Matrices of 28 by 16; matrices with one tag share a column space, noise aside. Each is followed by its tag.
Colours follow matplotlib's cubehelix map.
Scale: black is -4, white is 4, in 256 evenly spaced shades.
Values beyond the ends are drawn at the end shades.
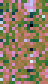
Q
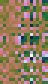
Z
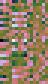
Q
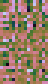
Q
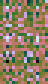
Z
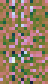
Z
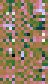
Q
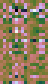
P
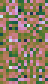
Q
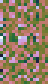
Z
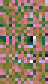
Z
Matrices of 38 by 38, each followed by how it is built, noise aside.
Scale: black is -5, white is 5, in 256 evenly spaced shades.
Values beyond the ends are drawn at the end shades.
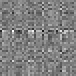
low rank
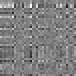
low rank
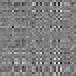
low rank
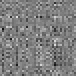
low rank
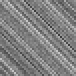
Toeplitz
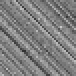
Toeplitz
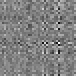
low rank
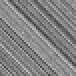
Toeplitz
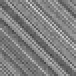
Toeplitz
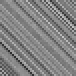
Toeplitz
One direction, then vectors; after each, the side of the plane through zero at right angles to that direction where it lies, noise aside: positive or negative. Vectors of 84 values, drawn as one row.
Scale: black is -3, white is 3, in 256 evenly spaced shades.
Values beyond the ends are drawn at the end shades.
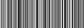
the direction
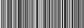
positive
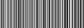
positive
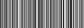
negative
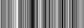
positive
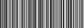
negative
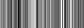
positive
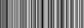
negative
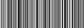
positive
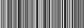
positive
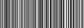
negative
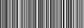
negative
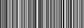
negative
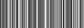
negative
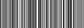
negative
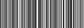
negative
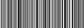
positive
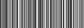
negative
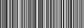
negative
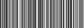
negative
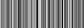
positive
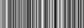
positive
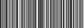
negative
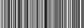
positive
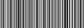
positive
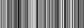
positive
